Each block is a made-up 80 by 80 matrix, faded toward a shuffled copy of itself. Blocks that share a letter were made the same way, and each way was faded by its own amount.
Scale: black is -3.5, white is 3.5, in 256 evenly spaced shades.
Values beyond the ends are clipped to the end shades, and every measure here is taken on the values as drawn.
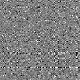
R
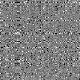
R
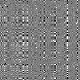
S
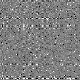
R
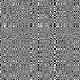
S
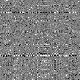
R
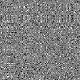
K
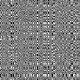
S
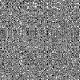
K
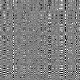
S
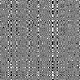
S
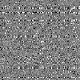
R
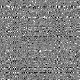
R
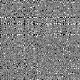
R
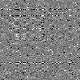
R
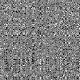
K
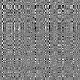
S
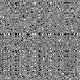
R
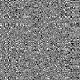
K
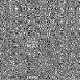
K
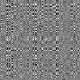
S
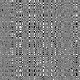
S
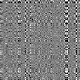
S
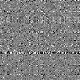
R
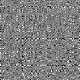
R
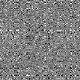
R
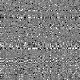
R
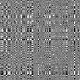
S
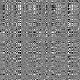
S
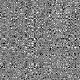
K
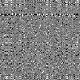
R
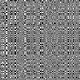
S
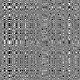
S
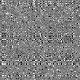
R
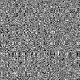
K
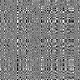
S
